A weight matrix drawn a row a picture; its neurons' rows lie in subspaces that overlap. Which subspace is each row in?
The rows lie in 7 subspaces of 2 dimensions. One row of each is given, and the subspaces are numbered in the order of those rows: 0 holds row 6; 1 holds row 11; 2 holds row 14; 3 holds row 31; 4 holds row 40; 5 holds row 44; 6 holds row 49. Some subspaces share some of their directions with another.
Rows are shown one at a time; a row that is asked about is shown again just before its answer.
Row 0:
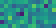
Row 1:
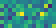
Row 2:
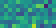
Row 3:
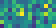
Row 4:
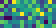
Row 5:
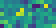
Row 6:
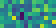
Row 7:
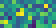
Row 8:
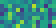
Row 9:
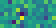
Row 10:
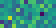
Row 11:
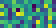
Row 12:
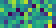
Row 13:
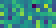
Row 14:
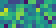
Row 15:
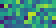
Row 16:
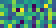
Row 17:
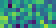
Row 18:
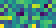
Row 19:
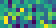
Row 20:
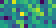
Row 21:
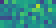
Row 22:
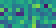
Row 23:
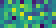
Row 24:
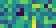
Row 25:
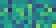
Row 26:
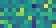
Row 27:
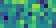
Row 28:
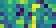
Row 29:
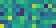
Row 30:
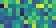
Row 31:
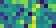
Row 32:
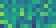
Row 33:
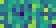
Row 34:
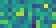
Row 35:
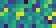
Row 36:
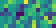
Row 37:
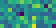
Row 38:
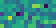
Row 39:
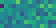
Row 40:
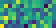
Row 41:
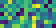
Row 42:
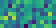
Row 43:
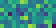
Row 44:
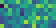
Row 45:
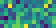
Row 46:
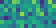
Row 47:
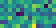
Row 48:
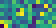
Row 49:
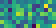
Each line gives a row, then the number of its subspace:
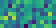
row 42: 4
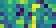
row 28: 3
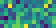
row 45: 4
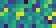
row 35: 2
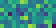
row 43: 1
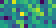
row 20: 3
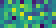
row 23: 0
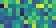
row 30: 5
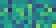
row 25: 6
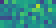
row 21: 3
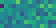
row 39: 5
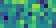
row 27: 3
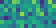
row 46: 3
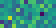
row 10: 2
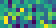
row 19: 4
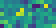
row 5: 3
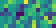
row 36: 2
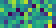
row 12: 1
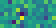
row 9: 6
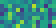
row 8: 1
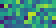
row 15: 5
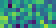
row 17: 4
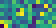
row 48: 2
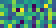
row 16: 1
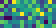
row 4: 3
